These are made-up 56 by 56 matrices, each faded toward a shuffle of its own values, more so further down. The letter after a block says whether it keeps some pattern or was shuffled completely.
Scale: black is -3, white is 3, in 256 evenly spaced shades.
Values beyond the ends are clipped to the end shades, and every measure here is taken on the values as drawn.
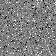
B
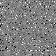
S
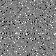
S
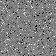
B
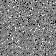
B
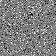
B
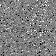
S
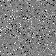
S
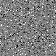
S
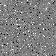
S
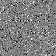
S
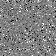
S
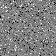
B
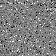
S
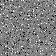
S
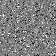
S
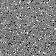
B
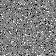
S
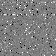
S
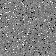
B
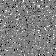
S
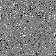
S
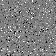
S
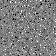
S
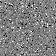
S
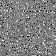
S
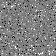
B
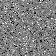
B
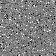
B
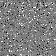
B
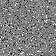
B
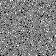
B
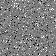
B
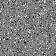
B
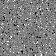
B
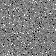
B
